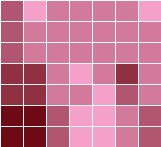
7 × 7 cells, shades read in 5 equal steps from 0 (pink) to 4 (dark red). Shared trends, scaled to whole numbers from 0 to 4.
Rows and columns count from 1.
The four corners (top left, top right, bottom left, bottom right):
2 0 4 2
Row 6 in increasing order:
0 0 1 2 2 4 4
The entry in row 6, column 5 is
0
